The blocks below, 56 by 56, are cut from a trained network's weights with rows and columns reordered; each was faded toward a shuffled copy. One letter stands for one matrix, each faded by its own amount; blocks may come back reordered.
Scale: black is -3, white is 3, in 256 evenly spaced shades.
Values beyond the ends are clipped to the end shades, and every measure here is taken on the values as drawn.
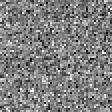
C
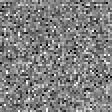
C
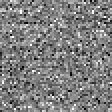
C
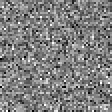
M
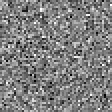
M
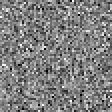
M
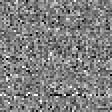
M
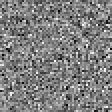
M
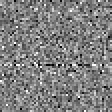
M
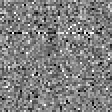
M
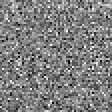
C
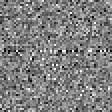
M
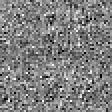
C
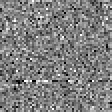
M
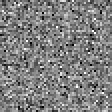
C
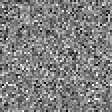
M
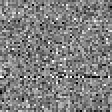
M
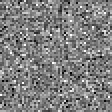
C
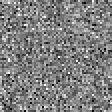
M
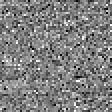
C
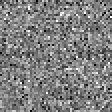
C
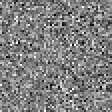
M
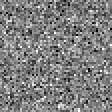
C
